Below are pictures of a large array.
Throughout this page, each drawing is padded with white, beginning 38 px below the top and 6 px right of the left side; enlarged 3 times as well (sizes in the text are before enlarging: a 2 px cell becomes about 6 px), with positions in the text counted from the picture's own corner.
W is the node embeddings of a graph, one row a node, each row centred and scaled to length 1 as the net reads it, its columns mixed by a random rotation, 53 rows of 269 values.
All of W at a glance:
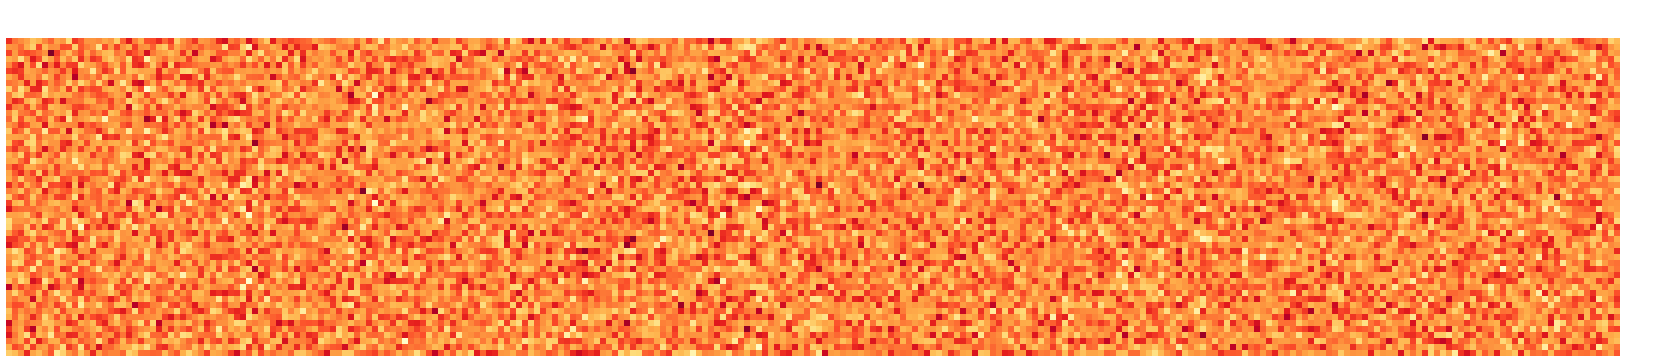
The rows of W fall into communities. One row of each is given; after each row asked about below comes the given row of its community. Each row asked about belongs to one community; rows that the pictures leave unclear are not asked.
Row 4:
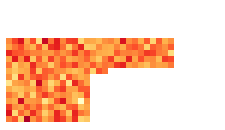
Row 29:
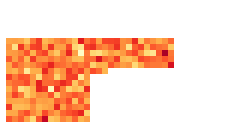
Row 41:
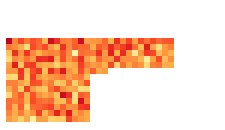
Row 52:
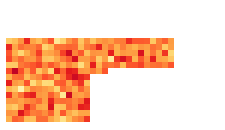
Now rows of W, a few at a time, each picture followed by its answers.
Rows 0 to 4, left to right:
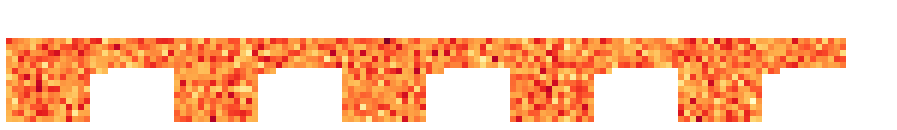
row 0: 41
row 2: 41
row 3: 29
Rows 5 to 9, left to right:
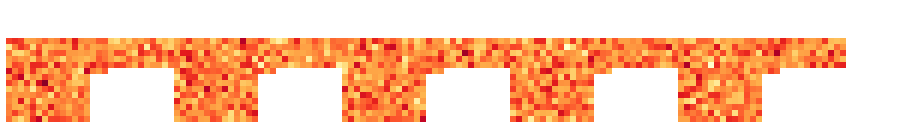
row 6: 41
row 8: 29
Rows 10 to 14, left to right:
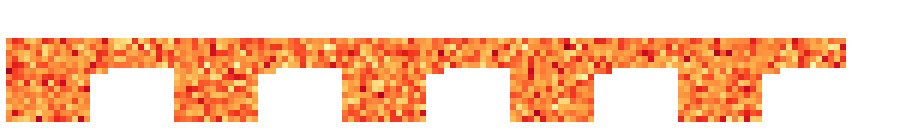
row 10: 52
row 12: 4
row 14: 4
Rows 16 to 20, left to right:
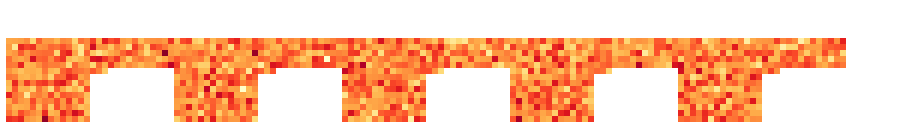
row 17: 29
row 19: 29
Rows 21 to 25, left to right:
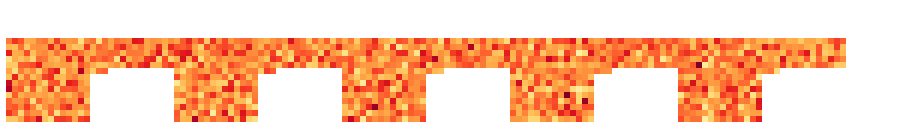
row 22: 4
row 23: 29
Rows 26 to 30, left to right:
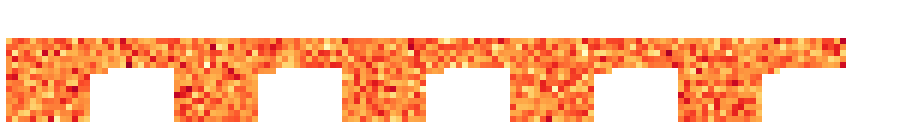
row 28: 41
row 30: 29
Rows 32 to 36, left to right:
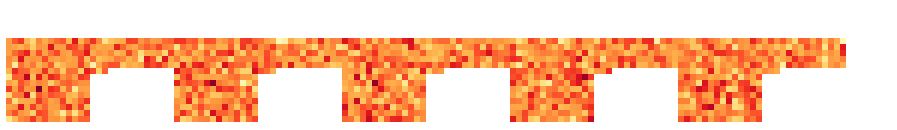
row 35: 52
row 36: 29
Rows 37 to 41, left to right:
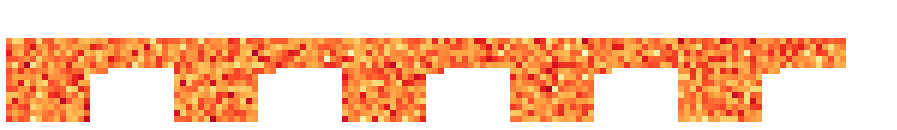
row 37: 52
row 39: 52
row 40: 29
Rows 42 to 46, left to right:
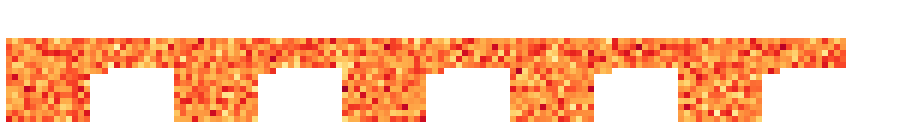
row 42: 52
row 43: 41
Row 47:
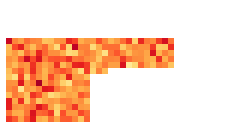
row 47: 41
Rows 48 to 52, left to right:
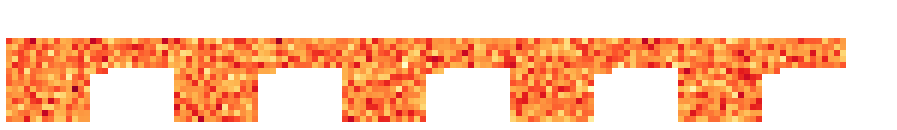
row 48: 41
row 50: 29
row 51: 41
